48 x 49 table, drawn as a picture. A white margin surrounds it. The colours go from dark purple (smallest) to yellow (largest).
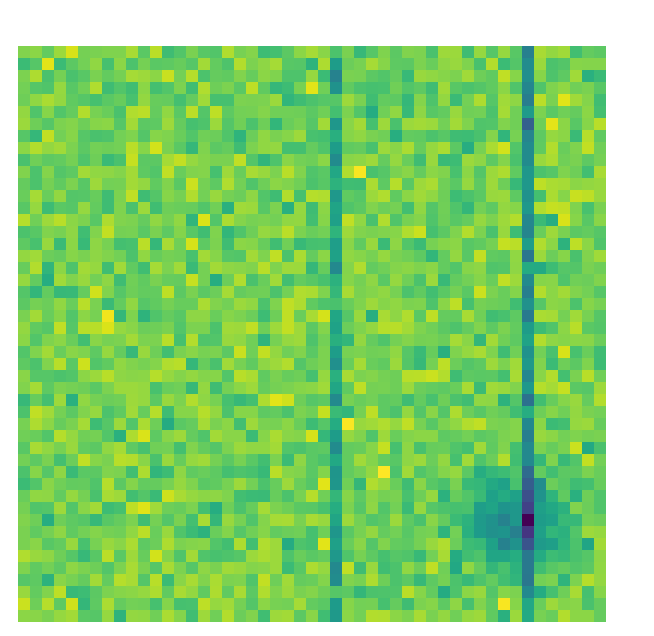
Odd lines: columns 27 and 43. Ninth with the lowest average: bottom right. Average level on the scale: 80%. Histogram: skewed, a long tail of low values. Dips: one, in the bottom right.
